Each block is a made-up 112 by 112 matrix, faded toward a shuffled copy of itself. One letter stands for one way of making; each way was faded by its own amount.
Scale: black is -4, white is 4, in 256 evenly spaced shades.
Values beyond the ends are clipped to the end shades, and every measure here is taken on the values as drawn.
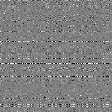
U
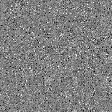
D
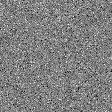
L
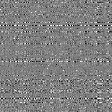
U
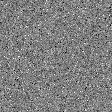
L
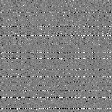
U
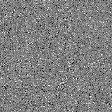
D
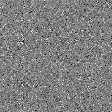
D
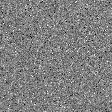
L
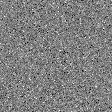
L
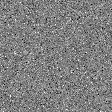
L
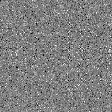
D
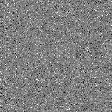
D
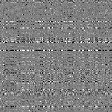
U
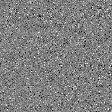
D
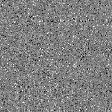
D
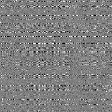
U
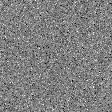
L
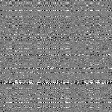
U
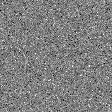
L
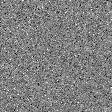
L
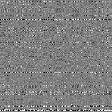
U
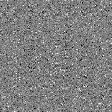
D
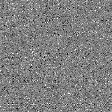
D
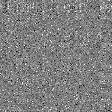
D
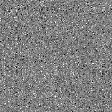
D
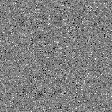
D
